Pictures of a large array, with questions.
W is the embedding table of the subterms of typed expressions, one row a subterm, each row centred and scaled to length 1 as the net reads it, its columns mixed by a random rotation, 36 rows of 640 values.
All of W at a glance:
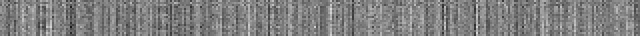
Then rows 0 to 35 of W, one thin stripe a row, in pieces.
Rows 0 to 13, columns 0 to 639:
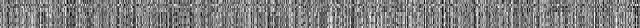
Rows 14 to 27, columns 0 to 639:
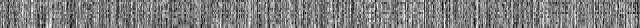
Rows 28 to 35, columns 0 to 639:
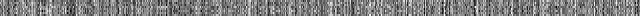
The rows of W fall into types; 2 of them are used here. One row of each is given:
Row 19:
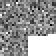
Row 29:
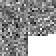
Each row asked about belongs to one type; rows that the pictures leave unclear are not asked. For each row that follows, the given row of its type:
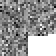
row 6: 29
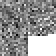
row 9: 29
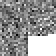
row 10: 29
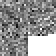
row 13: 29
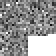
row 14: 19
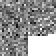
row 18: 29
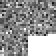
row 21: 19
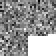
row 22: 19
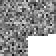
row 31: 19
